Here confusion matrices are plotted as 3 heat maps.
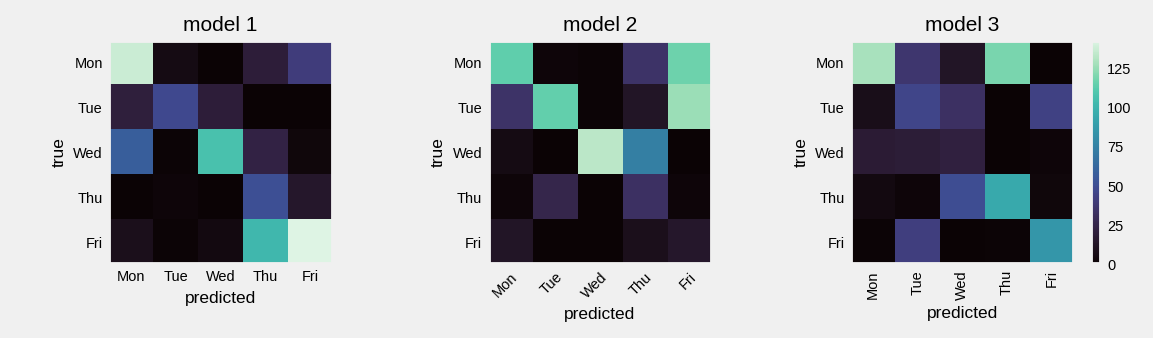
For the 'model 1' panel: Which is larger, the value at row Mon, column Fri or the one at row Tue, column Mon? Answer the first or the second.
the first
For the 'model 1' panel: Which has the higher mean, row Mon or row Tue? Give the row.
Mon
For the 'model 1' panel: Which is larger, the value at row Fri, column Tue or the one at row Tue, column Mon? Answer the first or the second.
the second
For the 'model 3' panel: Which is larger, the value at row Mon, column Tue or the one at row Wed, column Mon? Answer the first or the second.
the first
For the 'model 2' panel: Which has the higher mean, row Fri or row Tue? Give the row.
Tue
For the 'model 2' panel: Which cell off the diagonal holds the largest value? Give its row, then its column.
Tue, Fri
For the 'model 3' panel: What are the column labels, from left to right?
Mon, Tue, Wed, Thu, Fri
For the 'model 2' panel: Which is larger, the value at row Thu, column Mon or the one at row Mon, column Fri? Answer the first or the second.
the second
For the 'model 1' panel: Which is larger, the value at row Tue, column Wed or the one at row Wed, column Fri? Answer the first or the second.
the first
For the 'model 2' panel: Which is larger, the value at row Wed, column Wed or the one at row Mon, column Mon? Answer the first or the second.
the first
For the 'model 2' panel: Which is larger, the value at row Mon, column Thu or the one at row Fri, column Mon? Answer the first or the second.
the first
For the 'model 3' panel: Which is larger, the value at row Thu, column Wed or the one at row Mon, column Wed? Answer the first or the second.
the first
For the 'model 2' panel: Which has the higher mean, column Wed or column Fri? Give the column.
Fri
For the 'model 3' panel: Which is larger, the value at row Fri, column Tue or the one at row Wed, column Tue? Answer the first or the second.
the first
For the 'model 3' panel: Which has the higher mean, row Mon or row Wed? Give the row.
Mon
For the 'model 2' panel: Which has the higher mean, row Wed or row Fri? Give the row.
Wed
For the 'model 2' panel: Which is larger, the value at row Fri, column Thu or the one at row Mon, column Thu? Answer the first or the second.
the second
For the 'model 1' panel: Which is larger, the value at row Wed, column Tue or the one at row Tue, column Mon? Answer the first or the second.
the second
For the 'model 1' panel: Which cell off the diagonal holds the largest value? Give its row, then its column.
Fri, Thu
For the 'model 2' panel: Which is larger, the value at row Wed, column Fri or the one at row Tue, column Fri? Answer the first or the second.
the second
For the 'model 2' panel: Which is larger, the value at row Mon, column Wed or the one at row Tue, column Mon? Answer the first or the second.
the second
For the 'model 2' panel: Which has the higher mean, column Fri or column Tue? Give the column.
Fri
